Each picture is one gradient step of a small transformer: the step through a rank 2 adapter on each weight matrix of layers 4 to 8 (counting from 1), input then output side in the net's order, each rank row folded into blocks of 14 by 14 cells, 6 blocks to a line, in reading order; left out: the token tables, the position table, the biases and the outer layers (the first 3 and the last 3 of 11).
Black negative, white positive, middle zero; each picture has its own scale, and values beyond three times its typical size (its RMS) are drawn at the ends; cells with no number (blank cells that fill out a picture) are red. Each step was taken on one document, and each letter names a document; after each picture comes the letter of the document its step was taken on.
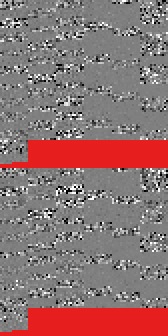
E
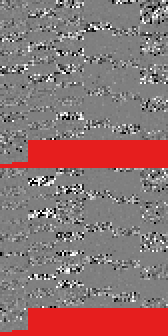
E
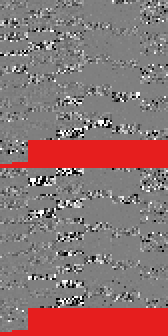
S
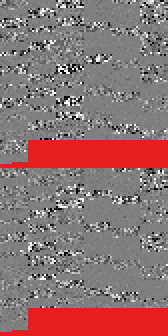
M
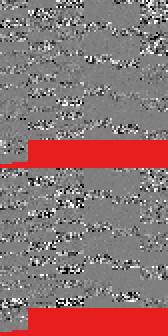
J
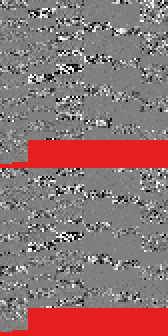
M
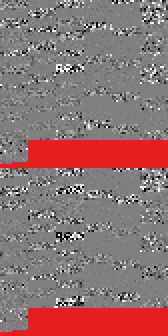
E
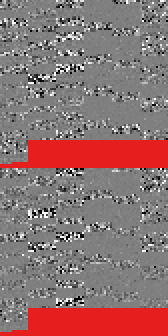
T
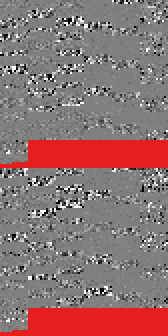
S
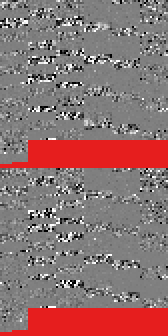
J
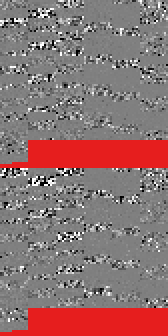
S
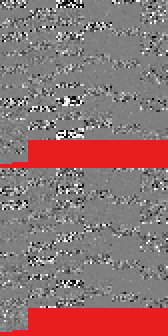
J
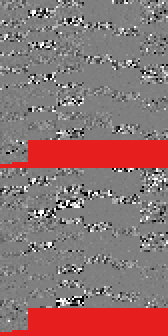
S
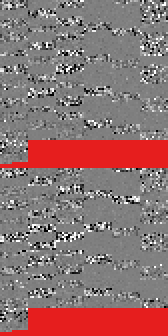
T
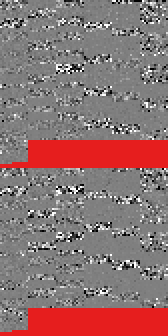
E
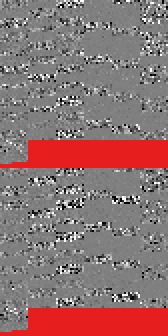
T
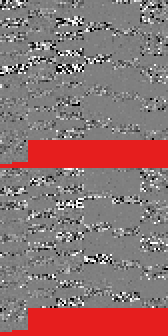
E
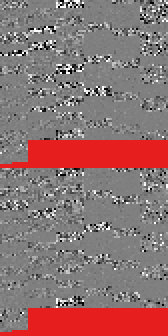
E
